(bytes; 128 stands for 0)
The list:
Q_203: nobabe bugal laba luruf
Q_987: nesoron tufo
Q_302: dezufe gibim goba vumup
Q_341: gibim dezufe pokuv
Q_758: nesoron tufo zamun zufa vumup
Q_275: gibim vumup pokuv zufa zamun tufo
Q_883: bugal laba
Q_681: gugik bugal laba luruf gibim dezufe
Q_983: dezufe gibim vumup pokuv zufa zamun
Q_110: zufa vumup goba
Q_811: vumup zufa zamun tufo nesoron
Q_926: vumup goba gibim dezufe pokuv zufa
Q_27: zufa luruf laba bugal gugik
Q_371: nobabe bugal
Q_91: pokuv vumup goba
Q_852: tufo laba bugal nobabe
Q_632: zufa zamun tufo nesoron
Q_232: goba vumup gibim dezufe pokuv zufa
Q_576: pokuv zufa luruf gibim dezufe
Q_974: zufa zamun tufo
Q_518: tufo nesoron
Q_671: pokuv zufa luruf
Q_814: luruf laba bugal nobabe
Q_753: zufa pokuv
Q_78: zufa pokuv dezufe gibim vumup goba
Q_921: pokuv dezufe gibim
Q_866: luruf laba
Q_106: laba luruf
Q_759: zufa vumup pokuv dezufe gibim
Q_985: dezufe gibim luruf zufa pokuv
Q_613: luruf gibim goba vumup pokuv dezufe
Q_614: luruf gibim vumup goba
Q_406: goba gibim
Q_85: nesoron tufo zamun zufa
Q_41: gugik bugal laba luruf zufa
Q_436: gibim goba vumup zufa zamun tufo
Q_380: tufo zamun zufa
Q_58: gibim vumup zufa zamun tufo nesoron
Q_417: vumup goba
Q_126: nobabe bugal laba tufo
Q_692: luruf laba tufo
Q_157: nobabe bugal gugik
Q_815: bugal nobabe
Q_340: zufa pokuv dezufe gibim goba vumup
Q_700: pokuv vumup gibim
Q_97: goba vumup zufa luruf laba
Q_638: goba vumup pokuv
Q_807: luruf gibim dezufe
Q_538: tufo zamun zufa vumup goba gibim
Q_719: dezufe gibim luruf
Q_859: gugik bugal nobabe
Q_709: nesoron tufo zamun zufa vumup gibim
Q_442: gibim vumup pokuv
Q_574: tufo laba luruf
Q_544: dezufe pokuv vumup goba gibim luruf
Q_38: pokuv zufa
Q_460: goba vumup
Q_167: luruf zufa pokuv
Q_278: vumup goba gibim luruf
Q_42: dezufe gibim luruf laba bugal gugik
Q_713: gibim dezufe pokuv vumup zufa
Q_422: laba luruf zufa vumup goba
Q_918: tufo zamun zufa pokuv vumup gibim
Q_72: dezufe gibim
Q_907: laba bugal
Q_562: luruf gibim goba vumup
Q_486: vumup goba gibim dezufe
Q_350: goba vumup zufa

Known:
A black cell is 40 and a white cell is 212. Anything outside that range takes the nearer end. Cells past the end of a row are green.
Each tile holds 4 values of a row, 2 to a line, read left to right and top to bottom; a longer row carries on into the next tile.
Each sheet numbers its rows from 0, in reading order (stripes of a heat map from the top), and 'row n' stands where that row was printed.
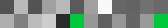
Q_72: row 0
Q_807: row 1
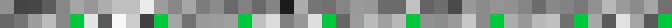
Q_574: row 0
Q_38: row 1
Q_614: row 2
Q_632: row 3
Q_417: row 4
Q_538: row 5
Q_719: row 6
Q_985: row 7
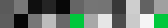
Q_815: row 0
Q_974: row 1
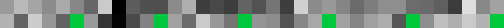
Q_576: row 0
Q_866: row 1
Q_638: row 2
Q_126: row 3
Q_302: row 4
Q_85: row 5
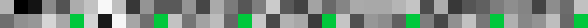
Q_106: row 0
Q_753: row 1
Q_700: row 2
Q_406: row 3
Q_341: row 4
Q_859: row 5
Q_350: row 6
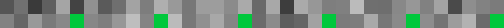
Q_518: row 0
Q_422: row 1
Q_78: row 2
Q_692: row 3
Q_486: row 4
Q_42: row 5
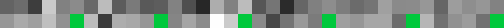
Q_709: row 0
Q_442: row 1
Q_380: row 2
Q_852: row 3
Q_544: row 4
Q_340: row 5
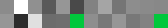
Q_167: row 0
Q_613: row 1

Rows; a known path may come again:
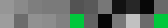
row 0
Q_562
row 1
Q_815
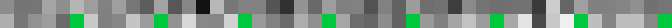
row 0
Q_232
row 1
Q_110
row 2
Q_811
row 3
Q_203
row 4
Q_97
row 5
Q_918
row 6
Q_974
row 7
Q_91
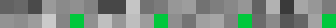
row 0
Q_538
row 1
Q_758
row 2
Q_681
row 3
Q_692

